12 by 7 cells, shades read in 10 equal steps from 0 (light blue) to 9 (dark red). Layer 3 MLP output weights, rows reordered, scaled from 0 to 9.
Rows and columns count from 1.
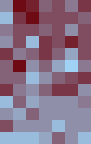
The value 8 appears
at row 1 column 3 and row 4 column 6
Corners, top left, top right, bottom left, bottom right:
3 7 1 1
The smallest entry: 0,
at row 6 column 6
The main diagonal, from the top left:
3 7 6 7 5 0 7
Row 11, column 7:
3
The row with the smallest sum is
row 12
